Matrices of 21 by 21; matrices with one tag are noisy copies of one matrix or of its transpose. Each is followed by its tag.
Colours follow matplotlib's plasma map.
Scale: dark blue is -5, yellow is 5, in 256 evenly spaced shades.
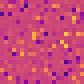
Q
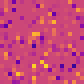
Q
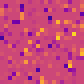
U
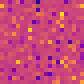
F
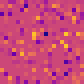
Q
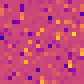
U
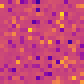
F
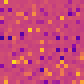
F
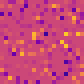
Q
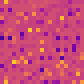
F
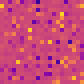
F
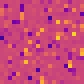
U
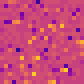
U
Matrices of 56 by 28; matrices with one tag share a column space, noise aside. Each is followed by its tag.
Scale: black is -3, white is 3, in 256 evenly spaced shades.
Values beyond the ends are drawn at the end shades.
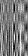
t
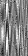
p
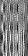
t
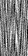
p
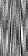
p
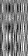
t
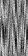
p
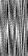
p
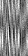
p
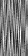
p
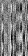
t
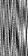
p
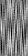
p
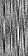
p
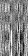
t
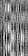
t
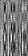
t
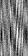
p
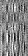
t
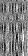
t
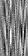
p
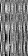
t
